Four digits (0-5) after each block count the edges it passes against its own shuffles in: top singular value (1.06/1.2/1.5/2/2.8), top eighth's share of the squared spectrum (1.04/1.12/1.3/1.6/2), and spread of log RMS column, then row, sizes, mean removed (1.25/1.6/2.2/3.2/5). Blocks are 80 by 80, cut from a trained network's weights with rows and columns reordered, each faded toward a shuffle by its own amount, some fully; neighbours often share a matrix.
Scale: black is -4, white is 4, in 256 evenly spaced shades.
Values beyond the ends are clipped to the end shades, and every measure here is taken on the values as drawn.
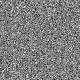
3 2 0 0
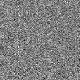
3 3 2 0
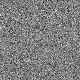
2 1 0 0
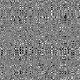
4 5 3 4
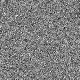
0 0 0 0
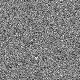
2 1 0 0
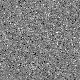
0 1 0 0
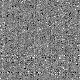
2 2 0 2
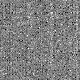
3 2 0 2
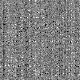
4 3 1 2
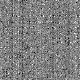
3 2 1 2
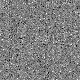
1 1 0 0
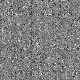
2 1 0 1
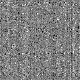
3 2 0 2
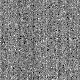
3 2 0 1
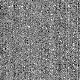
3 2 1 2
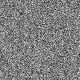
2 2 0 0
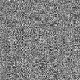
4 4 2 1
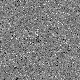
0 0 0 0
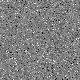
0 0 0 0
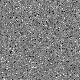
0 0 0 0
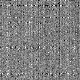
4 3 1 3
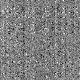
3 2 0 2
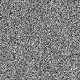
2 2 0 0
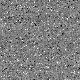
0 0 1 0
